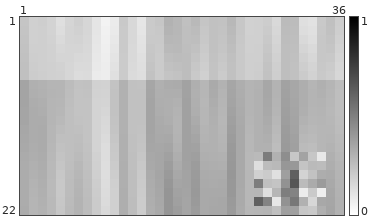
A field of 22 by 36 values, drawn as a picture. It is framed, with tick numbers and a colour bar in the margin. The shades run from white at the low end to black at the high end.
An odd patch, rougher than its surroundings, sits in the bottom right. The ninth with the lowest average is the top left. The bottom right is the roughest part. The bottom part is higher, past a seam about 30% of the way down.
